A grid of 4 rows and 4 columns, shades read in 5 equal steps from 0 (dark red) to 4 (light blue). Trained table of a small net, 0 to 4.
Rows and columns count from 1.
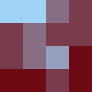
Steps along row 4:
same up down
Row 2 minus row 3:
0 0 -2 1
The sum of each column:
6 8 7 2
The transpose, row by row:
4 1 1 0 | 4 2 2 0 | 2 1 3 1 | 1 1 0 0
